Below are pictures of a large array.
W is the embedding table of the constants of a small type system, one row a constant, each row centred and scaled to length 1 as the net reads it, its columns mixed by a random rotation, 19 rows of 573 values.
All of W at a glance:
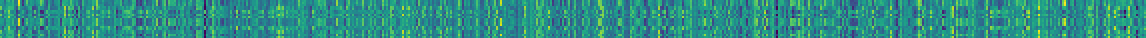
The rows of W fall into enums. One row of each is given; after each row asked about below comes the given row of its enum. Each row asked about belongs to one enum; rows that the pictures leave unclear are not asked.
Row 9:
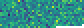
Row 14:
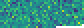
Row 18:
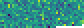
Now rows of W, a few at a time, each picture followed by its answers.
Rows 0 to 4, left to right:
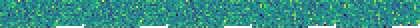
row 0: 9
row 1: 9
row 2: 9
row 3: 18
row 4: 18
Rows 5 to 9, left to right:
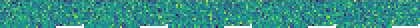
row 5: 14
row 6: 14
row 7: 18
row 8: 14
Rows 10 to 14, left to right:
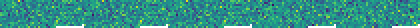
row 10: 9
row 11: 9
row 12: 9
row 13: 14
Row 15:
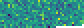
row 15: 18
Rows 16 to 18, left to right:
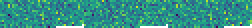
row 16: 18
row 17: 9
